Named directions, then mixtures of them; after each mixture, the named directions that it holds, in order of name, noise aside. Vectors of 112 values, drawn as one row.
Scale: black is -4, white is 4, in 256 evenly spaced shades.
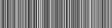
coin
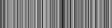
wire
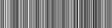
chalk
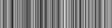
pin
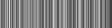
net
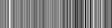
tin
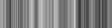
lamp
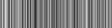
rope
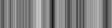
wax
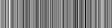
chalk, pin, tin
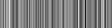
chalk, pin, tin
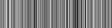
coin, rope, tin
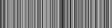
wire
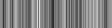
coin, pin, wax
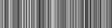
rope, tin, wax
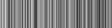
lamp, rope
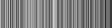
lamp, net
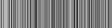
chalk, rope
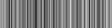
net, rope, wire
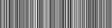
coin, tin, wire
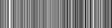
tin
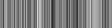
coin, rope, wax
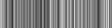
pin, wax, wire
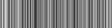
rope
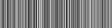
coin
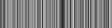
wire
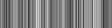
chalk, wax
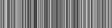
coin, rope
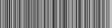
net
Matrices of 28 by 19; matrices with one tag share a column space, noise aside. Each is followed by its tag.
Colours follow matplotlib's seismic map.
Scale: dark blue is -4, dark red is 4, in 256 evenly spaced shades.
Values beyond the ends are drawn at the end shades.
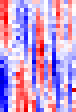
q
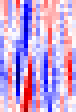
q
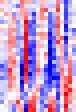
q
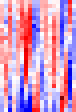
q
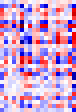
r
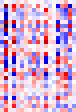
r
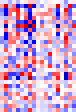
r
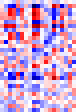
r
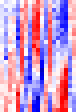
q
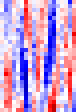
q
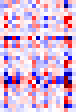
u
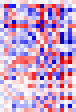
r
